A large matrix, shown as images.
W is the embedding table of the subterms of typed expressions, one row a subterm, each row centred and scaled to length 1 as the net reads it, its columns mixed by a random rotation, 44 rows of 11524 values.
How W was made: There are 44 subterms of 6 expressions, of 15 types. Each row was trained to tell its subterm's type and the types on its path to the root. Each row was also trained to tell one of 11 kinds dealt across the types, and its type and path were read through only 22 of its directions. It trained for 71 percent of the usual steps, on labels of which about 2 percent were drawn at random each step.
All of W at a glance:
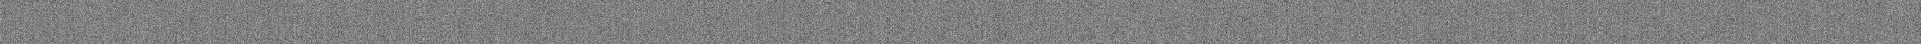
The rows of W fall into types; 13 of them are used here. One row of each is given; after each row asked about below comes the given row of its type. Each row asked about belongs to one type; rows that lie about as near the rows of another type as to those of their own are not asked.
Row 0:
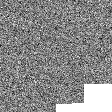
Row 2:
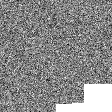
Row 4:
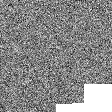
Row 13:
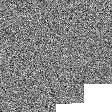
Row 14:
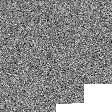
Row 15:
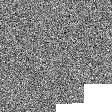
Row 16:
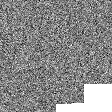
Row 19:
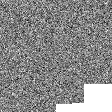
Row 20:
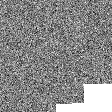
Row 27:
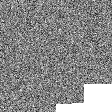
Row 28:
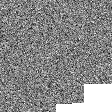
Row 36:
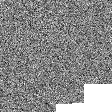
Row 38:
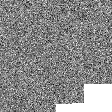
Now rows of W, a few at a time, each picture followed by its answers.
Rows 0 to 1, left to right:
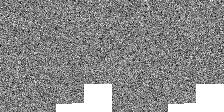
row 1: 0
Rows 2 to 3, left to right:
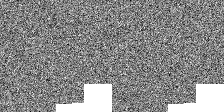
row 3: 36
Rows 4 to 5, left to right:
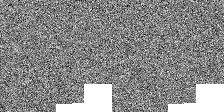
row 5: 15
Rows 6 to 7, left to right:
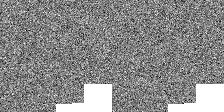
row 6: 4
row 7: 38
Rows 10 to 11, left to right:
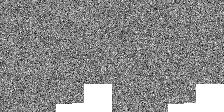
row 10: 0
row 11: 2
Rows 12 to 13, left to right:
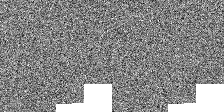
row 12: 19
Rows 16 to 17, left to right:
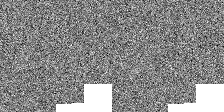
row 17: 20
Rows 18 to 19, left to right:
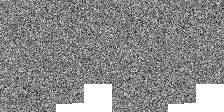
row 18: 19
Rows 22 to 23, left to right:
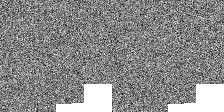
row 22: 14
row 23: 36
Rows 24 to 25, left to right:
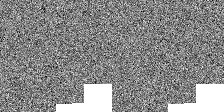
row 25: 14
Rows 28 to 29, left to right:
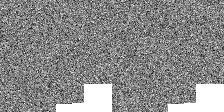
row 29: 2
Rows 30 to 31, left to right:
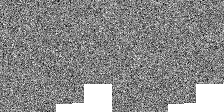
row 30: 14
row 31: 16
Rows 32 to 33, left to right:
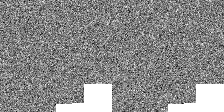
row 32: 27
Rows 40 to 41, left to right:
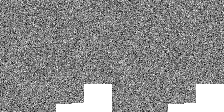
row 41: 2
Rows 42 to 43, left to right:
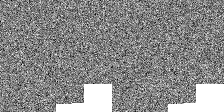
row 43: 27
